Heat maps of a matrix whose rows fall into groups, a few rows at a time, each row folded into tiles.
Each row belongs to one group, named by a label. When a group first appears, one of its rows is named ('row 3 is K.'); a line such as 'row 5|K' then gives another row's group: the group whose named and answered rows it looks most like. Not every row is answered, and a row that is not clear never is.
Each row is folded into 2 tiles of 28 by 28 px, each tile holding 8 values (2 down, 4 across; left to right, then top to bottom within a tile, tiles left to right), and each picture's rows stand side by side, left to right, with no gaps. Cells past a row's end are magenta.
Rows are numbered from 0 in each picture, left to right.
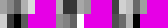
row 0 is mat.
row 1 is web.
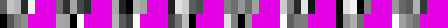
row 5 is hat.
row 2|web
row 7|hat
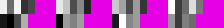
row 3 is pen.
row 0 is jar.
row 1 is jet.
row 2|jet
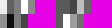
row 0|pen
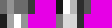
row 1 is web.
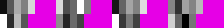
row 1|pen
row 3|mat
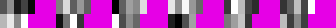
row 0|web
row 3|jar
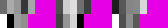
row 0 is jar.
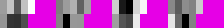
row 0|mat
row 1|jar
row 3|mat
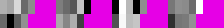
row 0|jar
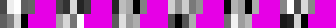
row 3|jar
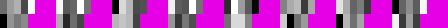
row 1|pen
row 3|pen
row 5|jar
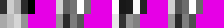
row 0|web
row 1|pen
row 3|pen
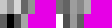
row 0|jar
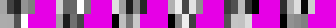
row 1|pen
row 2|jet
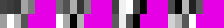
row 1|mat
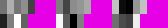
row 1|mat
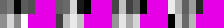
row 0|web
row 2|web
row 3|jet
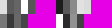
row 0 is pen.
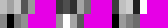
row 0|jar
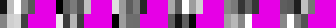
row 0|web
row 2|jet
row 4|web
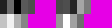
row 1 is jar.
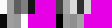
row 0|jet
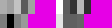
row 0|jar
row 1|hat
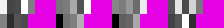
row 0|pen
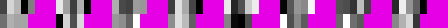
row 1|jet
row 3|web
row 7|web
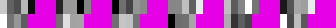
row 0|hat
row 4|pen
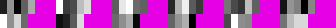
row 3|web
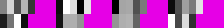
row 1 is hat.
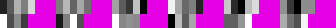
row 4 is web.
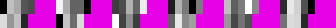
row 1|jet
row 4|pen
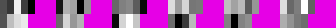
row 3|jar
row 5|pen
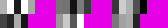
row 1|web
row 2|web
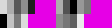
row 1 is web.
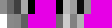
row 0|hat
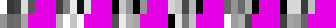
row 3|jet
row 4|hat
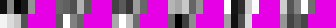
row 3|jar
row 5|pen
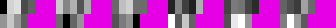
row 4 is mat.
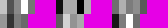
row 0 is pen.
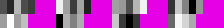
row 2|mat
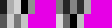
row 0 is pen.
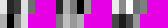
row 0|pen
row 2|jar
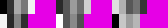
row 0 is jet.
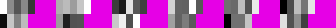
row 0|jet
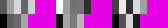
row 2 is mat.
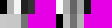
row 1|jet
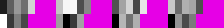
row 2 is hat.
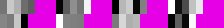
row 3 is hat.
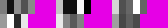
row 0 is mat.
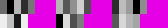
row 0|mat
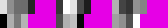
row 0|jet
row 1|web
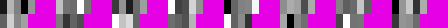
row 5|jar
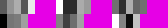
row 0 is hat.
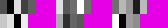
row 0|mat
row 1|pen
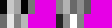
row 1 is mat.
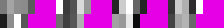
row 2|web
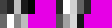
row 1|web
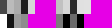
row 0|jar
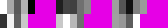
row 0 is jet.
